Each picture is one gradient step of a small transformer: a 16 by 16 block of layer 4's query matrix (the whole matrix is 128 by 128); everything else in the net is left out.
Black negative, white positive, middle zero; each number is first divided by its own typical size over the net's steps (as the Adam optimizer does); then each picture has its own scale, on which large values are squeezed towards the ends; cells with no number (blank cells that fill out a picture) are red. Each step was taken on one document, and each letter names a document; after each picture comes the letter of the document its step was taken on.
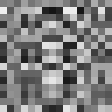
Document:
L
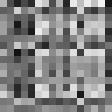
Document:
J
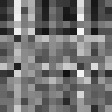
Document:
J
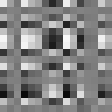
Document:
L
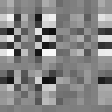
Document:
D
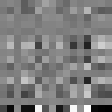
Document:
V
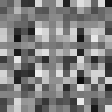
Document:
J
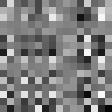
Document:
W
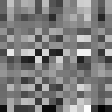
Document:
W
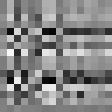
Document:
D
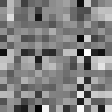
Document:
W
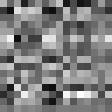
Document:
D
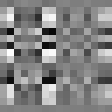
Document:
D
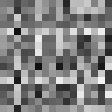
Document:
J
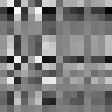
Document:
D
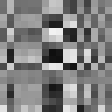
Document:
L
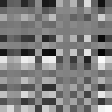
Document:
W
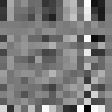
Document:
W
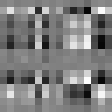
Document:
V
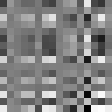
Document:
W
